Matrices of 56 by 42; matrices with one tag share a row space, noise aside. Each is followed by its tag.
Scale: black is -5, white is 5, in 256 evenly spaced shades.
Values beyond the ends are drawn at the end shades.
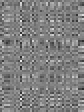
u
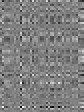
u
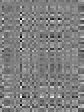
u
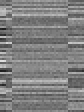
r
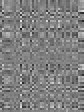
u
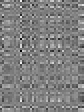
u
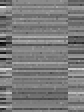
r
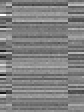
r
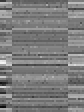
r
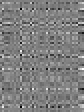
u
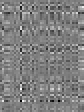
u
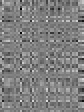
u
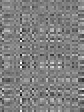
u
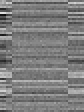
r
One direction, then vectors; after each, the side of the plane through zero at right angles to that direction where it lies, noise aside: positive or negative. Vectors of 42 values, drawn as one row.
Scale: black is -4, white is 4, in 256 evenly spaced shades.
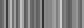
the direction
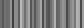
positive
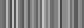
negative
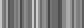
negative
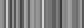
negative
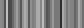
negative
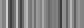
negative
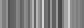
negative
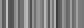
negative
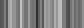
positive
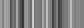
negative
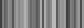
positive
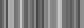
positive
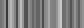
positive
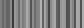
positive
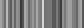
negative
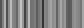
positive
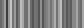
positive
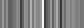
negative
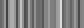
positive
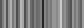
positive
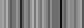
negative
